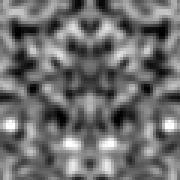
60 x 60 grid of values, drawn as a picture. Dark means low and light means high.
Lone odd cells: none. Slope: none. Stripes: none. Ninth with the highest average: bottom middle. Grain: blotchy. Mirror symmetry: left to right.
